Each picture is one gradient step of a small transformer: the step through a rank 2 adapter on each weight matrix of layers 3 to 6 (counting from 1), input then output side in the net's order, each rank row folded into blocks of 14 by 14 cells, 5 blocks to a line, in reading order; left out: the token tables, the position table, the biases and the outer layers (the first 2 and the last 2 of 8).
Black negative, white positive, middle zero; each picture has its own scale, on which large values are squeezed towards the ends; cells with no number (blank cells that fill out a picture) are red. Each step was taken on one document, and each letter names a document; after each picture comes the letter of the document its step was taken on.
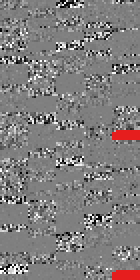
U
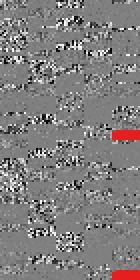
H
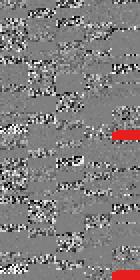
U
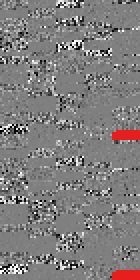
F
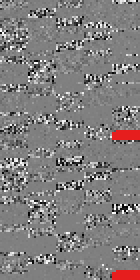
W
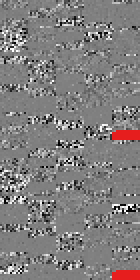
H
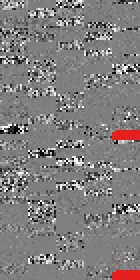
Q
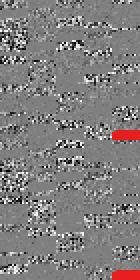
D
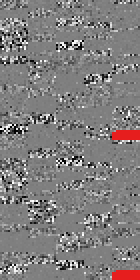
F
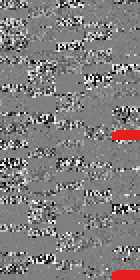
U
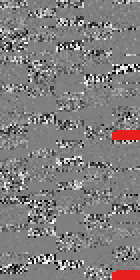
W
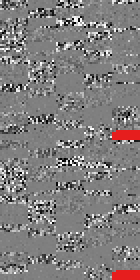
Q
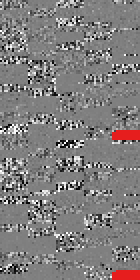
W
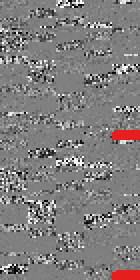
Q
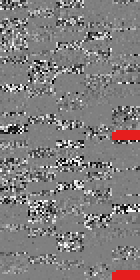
D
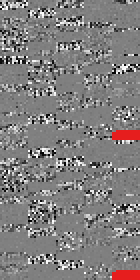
W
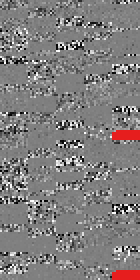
F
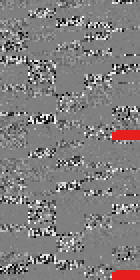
U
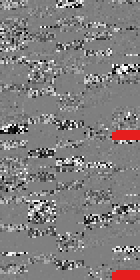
Q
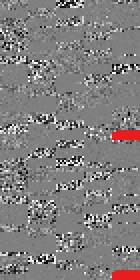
U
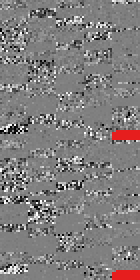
W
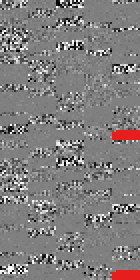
H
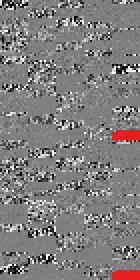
D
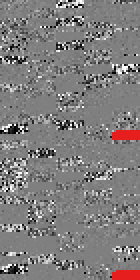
Q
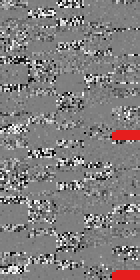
D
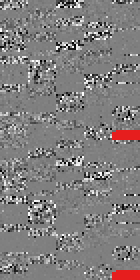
F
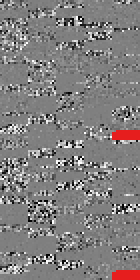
D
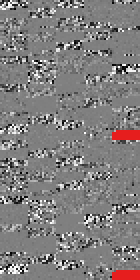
W
